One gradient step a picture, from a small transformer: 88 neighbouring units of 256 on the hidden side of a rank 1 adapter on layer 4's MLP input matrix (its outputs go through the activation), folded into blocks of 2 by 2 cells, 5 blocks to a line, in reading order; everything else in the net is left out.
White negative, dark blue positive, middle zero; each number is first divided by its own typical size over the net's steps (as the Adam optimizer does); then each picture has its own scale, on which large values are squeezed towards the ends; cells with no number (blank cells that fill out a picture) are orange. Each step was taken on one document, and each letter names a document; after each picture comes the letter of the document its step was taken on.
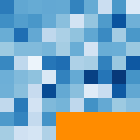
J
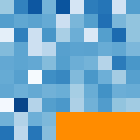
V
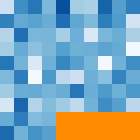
V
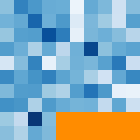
J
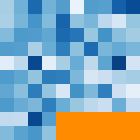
J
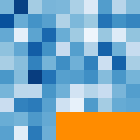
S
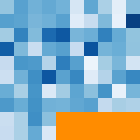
J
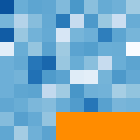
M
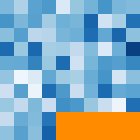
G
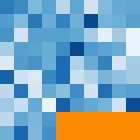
G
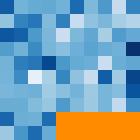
M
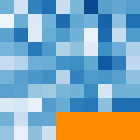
S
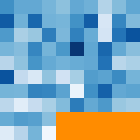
G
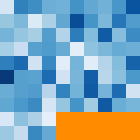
J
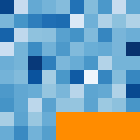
M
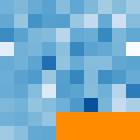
M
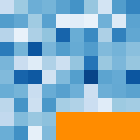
M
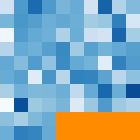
V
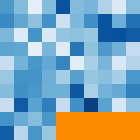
S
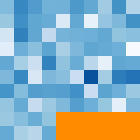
M
